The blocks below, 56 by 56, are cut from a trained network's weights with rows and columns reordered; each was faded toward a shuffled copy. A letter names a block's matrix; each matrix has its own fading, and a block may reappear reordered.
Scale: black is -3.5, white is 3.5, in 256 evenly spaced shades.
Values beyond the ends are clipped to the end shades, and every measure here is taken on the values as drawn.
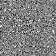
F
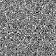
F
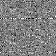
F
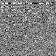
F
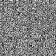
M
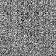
M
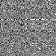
F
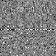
F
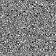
F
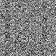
M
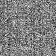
M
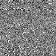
F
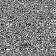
F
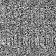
M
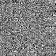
M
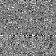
F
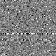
F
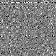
F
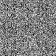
M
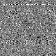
F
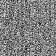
M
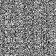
M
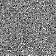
F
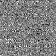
F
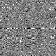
F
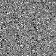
F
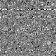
F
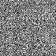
M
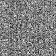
M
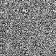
M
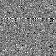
F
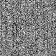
M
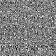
F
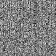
M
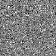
F
